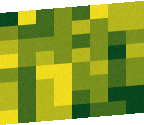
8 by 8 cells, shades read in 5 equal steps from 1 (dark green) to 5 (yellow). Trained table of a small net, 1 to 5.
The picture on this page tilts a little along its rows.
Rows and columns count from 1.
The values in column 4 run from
3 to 5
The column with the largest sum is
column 4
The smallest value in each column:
1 2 2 3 1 2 1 1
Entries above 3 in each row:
4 3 1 4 3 3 3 3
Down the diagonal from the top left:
1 2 3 3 3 3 1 1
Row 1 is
1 5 2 3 2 5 4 4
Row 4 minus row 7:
1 1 0 -2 2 0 0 3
